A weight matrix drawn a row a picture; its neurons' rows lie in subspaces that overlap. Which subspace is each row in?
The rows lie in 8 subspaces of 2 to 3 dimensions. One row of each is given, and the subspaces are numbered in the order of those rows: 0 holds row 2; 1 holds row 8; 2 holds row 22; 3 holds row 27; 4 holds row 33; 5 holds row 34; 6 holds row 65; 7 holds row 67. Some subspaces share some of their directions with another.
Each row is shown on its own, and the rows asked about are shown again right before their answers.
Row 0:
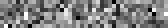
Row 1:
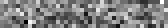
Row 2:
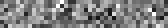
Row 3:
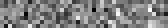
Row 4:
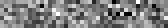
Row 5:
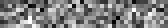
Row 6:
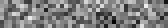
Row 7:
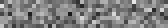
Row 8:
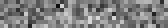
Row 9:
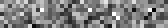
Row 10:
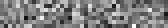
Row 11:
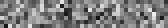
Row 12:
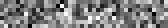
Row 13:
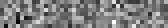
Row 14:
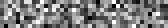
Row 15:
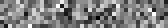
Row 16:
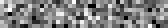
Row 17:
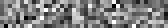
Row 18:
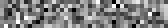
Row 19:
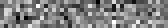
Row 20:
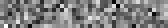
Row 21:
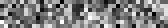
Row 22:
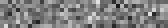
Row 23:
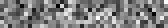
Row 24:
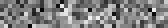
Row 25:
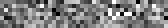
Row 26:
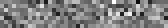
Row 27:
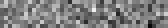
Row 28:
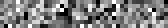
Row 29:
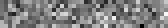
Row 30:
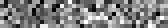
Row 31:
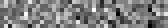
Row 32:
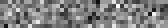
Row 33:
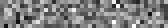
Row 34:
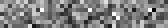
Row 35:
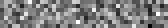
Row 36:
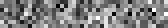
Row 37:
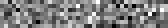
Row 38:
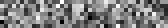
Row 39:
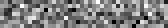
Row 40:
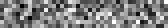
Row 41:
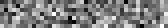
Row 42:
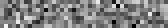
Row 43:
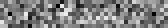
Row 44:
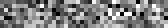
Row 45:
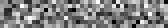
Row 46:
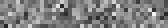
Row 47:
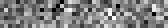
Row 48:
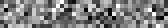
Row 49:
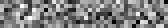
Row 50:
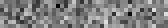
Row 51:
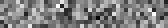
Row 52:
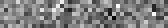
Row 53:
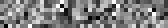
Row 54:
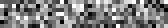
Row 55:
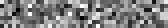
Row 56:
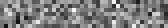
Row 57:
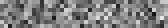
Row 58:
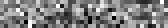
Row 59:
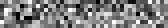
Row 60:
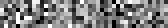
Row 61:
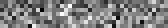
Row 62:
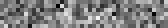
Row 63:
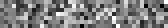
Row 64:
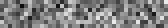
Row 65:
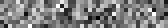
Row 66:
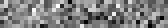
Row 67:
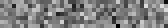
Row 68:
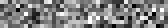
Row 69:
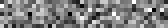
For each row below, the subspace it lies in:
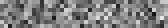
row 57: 1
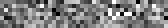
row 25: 0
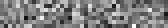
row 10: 2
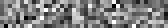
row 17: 2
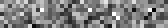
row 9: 5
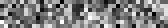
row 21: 7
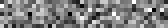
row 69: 5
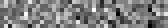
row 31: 3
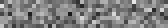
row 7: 5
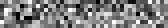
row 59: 7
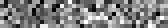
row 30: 3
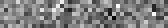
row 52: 0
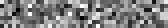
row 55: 5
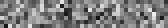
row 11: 6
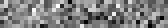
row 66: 3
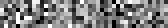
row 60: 6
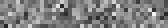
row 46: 4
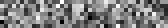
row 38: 7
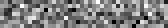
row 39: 6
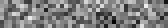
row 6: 4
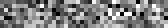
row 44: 0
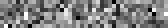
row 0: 3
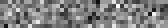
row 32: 2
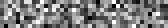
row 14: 3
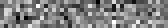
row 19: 7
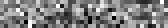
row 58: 1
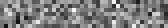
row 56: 4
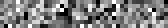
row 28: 7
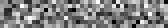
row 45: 6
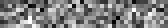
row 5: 5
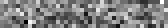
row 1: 1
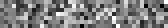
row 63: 7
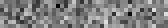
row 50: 6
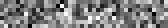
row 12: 1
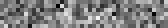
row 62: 1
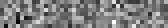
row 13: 6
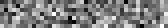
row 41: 4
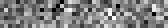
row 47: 0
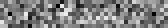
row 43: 5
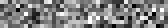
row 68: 2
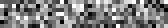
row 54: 7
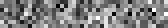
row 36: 6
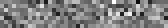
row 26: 0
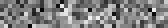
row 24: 5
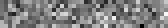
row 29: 4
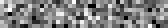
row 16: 0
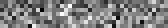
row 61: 5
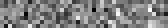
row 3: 3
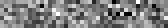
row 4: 0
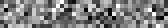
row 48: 0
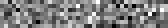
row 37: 2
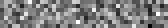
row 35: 3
